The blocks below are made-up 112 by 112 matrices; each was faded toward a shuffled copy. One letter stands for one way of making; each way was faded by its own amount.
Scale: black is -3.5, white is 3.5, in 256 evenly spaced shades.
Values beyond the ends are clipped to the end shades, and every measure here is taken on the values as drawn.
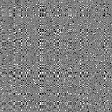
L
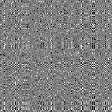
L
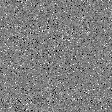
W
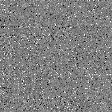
W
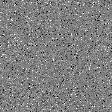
W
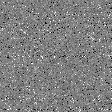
W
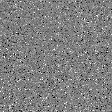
W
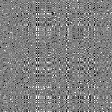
L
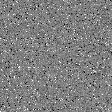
W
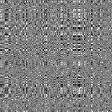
L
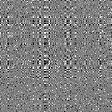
L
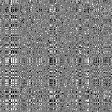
L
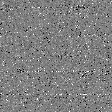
W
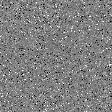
W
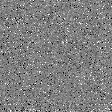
W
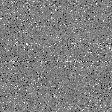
W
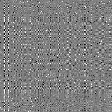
L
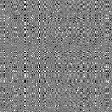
L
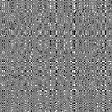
L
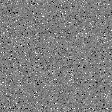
W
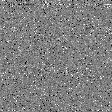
W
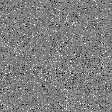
W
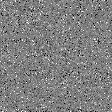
W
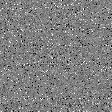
W
